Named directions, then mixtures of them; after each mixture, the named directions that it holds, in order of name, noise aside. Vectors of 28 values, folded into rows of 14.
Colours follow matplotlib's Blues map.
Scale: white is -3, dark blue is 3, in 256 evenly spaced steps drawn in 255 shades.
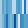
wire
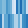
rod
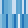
wire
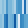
wire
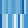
rod, wire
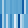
rod, wire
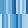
rod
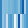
rod, wire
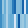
wire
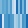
rod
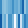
rod, wire
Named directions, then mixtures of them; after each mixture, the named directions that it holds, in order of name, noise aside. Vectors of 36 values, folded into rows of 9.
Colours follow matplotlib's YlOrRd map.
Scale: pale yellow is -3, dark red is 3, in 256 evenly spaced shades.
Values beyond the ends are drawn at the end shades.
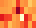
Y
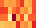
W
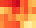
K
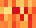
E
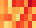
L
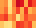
L, W, Y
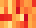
L, Y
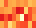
Y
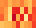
E, W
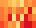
K, W, Y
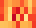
E, W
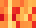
E, W, Y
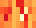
E, Y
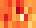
E, K, Y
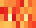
W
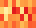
E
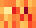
E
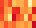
E, L, W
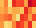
L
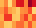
E, L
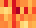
E, K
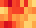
K, L, W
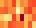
Y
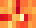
L, Y
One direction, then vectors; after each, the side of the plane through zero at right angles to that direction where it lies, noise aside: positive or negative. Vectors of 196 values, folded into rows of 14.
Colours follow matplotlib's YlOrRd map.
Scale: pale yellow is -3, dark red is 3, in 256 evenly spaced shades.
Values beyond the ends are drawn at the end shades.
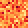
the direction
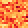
positive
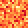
negative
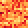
positive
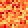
positive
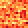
negative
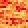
positive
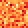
negative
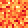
negative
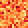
positive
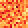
positive
